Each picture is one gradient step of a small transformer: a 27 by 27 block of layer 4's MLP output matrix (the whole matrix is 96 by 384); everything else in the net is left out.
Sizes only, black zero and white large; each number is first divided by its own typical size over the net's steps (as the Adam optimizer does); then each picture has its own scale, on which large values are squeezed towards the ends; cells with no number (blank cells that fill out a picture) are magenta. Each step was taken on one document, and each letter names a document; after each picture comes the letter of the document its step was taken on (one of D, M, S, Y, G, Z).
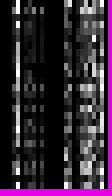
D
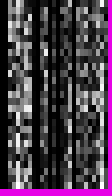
D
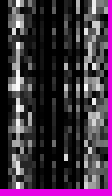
D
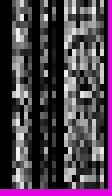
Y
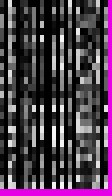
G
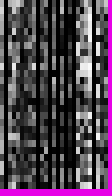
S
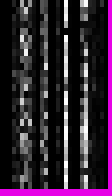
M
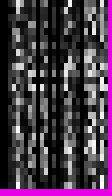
D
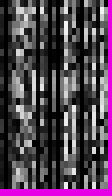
Y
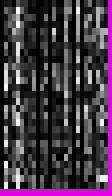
D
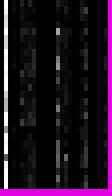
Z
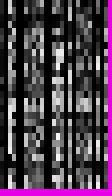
G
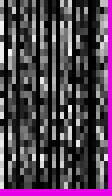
G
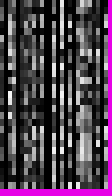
G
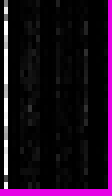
Z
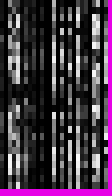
S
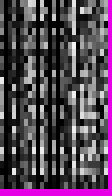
Y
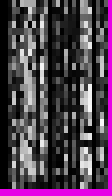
Y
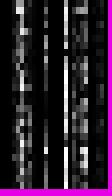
M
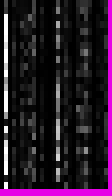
Z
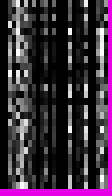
D
